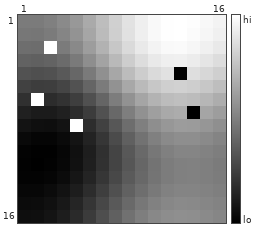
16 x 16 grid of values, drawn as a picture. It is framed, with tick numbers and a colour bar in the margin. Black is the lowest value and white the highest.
The top right is the ninth with the highest average. The bottom right is the calmest part. There is an overall slope up to the top right. The ninth with the lowest average is the bottom left. Values change most from cell to cell in the middle left. Five lone cells stand out: three far higher and two far lower than their neighbours. Overall the values sit about 50% of the way up the scale. Neither half mirrors the other.
